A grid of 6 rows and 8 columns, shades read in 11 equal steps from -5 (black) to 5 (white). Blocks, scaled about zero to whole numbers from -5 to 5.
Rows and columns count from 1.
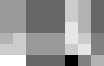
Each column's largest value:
5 5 1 1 1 4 4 2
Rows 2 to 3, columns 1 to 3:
1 1 -1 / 1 1 -1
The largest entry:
5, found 2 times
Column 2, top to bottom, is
1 1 1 3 3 5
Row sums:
3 3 4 15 16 4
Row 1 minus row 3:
0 0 0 0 0 -1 0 0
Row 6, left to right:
5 5 -1 -1 -1 -5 0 2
